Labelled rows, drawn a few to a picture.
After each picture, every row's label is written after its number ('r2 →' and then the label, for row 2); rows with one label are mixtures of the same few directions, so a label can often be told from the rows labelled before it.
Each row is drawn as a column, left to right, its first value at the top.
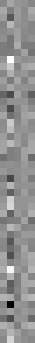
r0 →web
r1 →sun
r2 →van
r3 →van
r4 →web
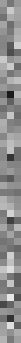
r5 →sun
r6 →web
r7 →van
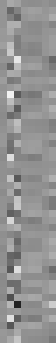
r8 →van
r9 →web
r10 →sun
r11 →web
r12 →web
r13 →web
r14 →sun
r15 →sun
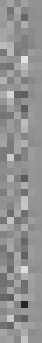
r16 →van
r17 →web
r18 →web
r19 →sun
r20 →van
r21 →van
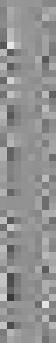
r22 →van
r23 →van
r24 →van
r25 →van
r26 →web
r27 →sun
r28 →sun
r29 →web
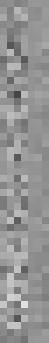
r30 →sun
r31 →van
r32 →web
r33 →sun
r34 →web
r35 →web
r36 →van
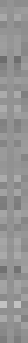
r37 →sun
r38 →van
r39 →sun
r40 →web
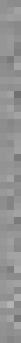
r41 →sun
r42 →sun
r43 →web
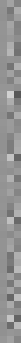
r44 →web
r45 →web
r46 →web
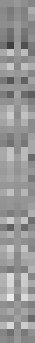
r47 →van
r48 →van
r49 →web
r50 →van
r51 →web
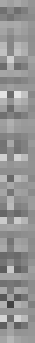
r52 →web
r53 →sun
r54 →web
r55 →web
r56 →sun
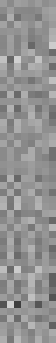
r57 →sun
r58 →sun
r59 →sun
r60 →web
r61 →van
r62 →sun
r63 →web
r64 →van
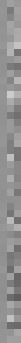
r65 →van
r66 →web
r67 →van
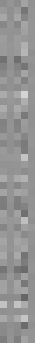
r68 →sun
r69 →web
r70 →sun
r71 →web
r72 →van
